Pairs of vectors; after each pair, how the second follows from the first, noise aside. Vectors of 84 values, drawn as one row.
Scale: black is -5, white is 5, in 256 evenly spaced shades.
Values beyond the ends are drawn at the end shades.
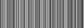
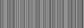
shrunk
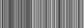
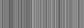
shrunk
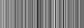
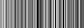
scaled up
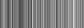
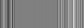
partly zeroed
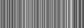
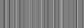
partly zeroed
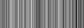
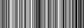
scaled up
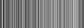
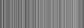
shrunk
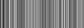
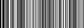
scaled up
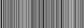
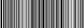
scaled up
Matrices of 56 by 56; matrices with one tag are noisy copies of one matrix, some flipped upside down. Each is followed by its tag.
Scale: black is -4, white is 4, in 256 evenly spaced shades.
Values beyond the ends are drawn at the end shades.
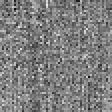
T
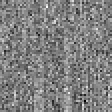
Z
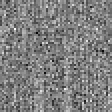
Z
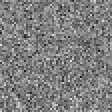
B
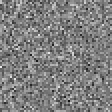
B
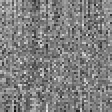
T
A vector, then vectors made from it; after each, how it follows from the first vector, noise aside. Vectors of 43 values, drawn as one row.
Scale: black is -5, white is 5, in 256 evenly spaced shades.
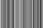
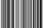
scaled up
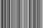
reversed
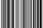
scaled up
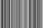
reversed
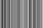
reversed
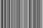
reversed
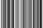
scaled up
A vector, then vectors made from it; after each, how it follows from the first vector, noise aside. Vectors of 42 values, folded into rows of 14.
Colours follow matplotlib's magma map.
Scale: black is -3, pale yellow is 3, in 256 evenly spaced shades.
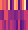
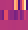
partly zeroed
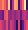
copied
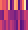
copied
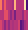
partly zeroed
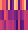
copied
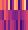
copied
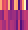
copied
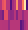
partly zeroed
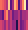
copied
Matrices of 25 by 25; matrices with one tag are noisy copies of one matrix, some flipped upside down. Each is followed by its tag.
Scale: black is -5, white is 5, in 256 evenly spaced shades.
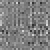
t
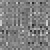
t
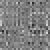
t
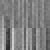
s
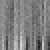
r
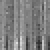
r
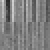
s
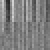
s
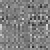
t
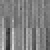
s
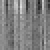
r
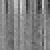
r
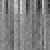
r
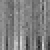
r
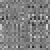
t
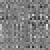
t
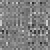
t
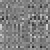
t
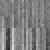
s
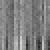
r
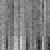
r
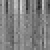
r
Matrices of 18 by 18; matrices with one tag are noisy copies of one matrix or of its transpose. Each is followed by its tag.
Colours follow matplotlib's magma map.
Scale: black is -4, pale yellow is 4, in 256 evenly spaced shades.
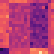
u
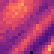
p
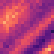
p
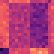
u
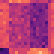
u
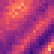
p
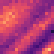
p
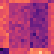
u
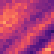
p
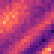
p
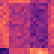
u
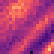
p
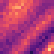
p
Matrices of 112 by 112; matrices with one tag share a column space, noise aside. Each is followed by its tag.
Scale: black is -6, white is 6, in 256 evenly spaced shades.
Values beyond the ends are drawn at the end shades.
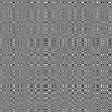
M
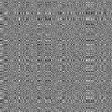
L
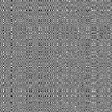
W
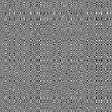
L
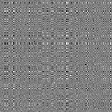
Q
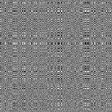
Q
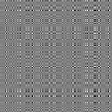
W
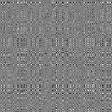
M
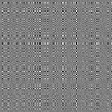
Q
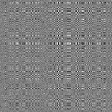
Q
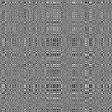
M
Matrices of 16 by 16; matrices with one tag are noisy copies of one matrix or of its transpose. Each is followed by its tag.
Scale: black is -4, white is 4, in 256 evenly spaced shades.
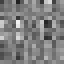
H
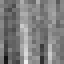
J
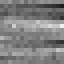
J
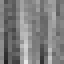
J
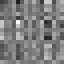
H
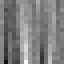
J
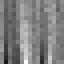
J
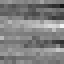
J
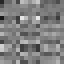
H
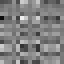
H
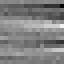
J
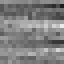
J
